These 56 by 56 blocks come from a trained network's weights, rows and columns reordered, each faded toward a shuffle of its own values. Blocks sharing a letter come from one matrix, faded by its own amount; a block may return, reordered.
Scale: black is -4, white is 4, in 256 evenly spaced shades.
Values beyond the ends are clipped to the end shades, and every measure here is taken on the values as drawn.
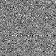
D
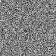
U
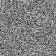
U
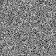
U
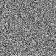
U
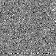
D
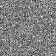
U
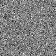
U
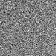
U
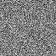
U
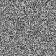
U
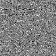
D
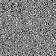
D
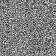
U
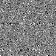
D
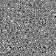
D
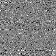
D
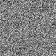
U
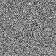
U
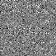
D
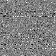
D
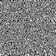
D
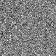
U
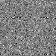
D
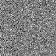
U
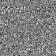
D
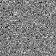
D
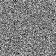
U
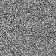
U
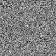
U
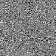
D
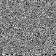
D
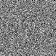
U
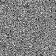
U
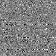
D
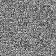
U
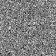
U
